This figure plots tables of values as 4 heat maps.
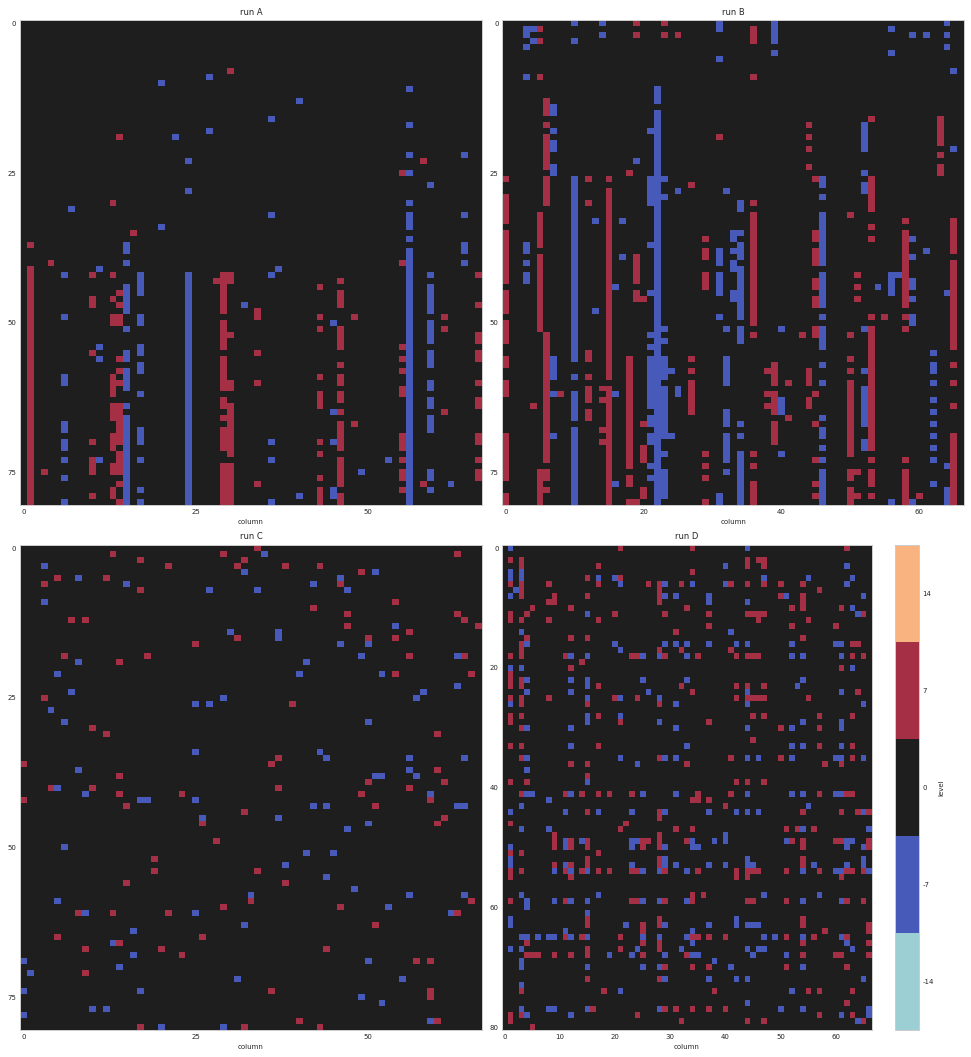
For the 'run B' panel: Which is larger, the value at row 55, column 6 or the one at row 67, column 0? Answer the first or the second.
the first
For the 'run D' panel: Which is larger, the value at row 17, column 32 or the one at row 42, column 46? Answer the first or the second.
the first
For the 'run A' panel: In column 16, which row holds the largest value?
35
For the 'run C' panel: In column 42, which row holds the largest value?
10
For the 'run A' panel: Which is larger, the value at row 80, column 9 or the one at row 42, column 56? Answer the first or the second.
the first
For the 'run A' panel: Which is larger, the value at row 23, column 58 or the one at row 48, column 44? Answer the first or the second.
the first
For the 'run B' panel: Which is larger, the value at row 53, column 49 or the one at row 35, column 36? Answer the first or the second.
the second
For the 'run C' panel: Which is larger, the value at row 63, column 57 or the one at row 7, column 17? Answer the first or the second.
the second
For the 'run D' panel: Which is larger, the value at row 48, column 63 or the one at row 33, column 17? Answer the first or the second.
the second
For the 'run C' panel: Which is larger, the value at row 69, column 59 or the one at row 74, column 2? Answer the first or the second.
the first
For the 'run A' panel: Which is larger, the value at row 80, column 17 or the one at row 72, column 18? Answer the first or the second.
the second
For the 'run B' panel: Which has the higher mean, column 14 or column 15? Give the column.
15
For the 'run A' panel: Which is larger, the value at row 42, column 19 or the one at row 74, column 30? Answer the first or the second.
the second
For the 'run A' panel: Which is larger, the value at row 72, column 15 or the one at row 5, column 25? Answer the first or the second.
the second
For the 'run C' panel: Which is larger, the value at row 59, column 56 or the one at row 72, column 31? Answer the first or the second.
the first
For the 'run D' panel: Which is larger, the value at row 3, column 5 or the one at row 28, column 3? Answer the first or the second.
the second
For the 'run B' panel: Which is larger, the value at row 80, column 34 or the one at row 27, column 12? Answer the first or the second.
the second
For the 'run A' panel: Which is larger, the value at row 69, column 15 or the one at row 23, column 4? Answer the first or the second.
the second
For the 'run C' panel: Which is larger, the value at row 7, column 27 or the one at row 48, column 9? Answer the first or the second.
the second
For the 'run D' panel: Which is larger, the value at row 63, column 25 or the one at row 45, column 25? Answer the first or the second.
the first
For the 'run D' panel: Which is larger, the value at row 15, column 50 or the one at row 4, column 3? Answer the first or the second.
the first
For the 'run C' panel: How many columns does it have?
67
